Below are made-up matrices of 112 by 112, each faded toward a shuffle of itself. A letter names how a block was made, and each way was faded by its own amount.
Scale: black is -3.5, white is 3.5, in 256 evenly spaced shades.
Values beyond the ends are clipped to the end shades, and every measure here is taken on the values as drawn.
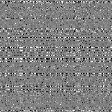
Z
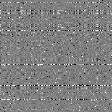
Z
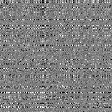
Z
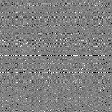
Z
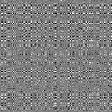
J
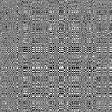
J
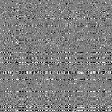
Z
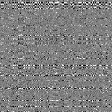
Z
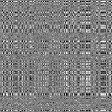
J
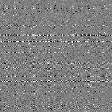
Z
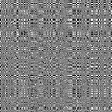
J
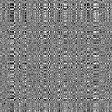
J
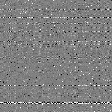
Z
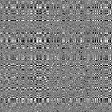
J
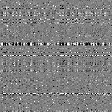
Z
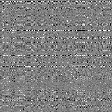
Z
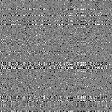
Z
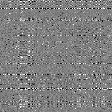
Z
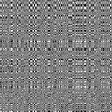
J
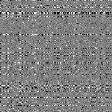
Z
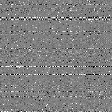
Z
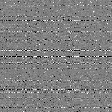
Z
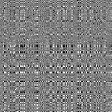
J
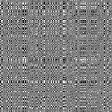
J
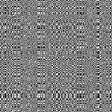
J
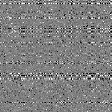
Z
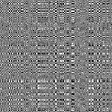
J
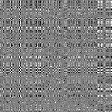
J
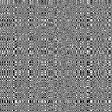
J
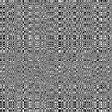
J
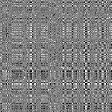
J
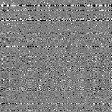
Z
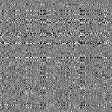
Z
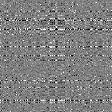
Z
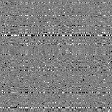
Z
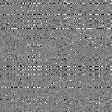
Z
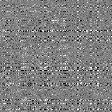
Z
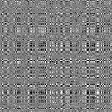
J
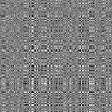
J
